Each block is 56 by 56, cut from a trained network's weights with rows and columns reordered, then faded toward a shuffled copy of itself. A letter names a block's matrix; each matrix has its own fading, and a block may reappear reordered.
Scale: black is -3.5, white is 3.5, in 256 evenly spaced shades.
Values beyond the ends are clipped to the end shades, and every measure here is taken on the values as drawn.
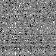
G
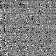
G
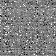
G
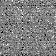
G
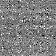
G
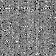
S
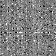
S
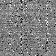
G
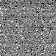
G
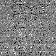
G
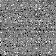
G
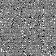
G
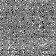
G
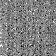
S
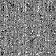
S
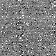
G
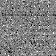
G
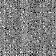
S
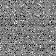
G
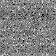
G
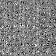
S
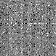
S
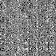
S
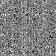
S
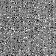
S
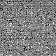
G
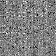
S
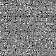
G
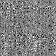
S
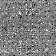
G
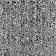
S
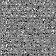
G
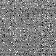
G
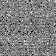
G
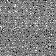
G
